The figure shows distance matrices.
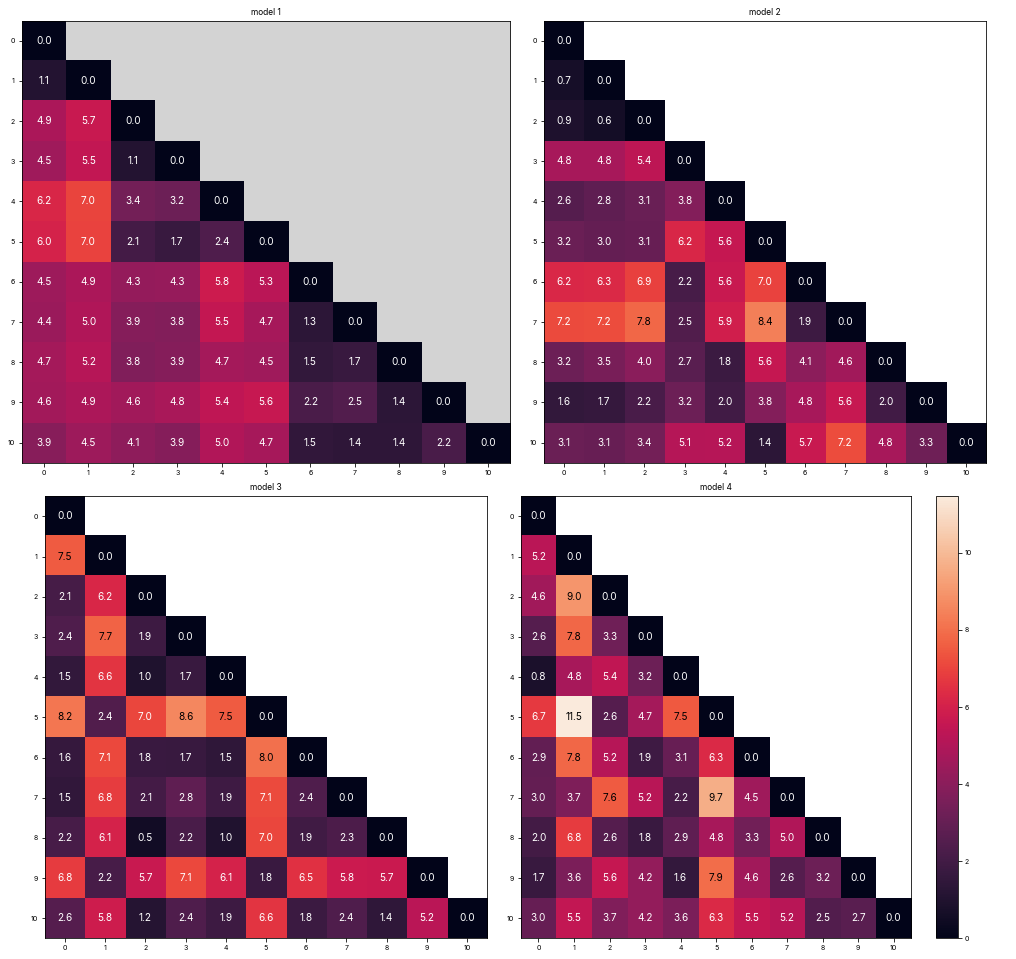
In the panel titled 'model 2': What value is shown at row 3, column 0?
4.8
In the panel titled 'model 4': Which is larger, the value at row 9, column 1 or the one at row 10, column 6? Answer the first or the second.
the second
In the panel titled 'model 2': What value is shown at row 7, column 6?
1.9
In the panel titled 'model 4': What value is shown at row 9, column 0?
1.7
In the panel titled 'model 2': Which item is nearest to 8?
4
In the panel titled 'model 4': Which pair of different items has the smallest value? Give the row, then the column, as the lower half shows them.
4, 0
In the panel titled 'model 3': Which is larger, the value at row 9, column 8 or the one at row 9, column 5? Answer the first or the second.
the first
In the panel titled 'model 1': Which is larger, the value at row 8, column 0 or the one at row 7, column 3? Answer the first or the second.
the first
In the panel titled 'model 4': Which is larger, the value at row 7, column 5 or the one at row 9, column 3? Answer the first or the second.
the first
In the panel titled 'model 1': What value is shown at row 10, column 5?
4.7
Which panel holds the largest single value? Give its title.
model 4
